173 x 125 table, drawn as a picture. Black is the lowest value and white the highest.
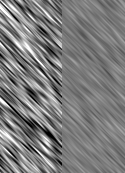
Mirror symmetry: none. Histogram: heavy tails on both sides. Seam: vertical, 50% of the way across, the right part calmer. Average level on the scale: 50%.
